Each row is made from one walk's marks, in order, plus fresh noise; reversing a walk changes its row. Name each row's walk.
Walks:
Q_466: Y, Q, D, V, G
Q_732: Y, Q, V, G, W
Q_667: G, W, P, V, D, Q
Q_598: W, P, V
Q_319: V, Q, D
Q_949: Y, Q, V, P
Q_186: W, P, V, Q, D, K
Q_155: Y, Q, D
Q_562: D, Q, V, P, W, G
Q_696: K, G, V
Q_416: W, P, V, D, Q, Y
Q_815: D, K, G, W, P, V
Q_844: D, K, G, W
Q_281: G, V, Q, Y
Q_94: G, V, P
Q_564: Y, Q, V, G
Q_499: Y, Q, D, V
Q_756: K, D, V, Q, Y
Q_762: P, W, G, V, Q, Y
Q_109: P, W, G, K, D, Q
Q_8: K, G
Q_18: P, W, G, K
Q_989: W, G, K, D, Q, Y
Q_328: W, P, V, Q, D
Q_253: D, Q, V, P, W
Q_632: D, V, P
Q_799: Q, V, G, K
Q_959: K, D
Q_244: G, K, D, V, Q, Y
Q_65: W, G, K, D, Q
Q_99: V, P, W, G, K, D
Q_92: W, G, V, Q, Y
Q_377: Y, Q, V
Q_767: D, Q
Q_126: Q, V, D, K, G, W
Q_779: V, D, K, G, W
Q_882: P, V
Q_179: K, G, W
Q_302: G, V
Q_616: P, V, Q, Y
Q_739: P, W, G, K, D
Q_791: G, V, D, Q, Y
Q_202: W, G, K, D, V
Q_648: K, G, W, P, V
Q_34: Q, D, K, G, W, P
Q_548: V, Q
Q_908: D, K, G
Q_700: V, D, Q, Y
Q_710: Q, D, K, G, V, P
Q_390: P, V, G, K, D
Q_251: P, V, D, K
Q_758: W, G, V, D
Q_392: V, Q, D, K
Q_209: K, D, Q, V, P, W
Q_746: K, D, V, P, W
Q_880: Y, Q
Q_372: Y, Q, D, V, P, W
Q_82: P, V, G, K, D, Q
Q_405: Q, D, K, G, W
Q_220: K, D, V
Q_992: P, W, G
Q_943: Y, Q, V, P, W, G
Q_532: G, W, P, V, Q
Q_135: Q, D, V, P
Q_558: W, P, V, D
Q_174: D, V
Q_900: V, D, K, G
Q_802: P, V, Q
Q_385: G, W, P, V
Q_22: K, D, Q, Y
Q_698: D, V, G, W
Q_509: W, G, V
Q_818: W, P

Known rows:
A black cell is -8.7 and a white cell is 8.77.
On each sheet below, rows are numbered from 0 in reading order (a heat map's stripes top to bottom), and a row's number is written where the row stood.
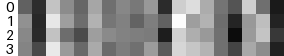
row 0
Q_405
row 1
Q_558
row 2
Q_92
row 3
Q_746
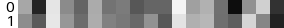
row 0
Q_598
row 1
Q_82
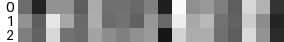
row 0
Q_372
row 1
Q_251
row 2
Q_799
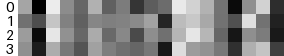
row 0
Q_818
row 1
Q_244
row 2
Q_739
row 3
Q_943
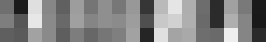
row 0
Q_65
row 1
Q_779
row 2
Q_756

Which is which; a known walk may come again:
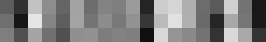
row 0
Q_405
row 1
Q_65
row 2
Q_281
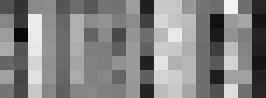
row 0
Q_22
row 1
Q_758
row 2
Q_739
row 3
Q_390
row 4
Q_126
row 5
Q_99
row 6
Q_244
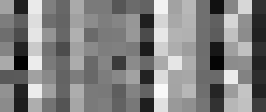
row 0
Q_598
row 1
Q_799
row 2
Q_209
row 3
Q_92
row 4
Q_18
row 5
Q_756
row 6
Q_558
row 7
Q_943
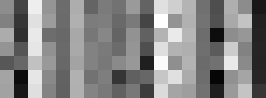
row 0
Q_746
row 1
Q_328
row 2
Q_648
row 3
Q_82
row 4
Q_392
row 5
Q_992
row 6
Q_762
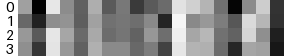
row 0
Q_818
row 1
Q_372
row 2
Q_251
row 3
Q_667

